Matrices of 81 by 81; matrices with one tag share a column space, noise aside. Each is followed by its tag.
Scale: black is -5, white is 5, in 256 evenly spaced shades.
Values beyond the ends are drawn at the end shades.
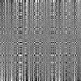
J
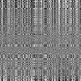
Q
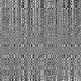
Q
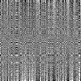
J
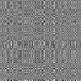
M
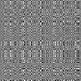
M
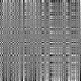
J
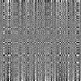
J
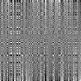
J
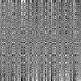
J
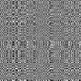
M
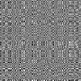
M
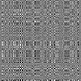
M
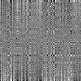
J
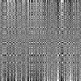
J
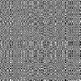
M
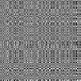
M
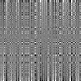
J
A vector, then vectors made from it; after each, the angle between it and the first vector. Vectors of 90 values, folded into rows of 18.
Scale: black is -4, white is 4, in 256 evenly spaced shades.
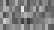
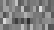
nearly parallel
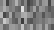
nearly parallel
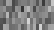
partly opposed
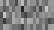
nearly opposite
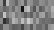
nearly opposite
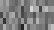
partly opposed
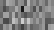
nearly opposite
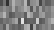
orthogonal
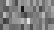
nearly opposite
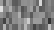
partly opposed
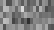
nearly parallel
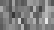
orthogonal
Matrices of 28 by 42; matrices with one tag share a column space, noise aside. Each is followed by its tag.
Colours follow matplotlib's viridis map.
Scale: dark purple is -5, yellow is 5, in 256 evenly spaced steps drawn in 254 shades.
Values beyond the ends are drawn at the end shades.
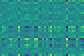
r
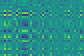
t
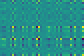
r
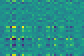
r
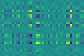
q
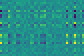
q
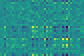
r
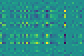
q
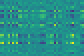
q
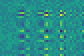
t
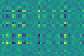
q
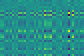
t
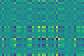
r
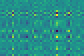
t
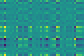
r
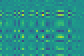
t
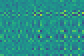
t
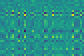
t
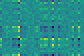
r
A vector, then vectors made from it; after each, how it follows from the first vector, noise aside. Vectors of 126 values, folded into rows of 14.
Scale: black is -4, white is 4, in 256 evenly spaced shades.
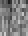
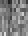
copied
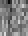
copied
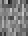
sign-scrambled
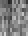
copied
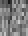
copied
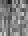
copied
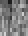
copied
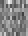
sign-scrambled
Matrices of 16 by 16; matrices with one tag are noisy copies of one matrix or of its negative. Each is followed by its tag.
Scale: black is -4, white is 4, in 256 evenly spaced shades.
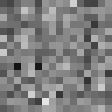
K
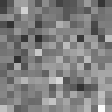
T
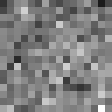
T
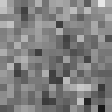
T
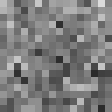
T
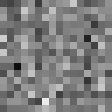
K
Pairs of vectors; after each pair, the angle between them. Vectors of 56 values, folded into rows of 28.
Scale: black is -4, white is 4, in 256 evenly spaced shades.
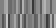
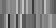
partly aligned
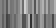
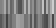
partly aligned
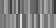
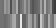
nearly parallel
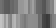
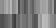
nearly opposite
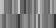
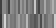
partly opposed
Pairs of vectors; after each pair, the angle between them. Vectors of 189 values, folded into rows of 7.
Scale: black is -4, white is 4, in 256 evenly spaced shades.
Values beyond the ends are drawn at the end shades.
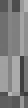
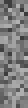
orthogonal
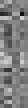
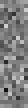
orthogonal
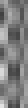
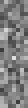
partly aligned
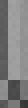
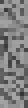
orthogonal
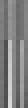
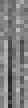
nearly opposite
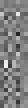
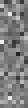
orthogonal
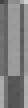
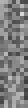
partly opposed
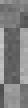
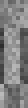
nearly opposite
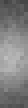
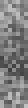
partly opposed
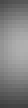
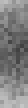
nearly opposite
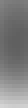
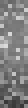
partly opposed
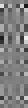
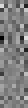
nearly parallel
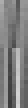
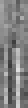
nearly parallel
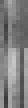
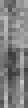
nearly opposite
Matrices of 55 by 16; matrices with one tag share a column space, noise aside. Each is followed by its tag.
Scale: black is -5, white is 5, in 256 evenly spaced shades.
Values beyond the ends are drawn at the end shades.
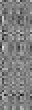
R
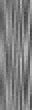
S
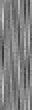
S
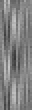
S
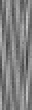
S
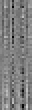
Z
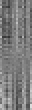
Z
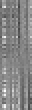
Z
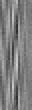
S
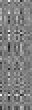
R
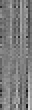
Z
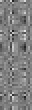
R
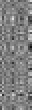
R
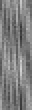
S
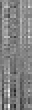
Z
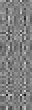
R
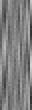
S
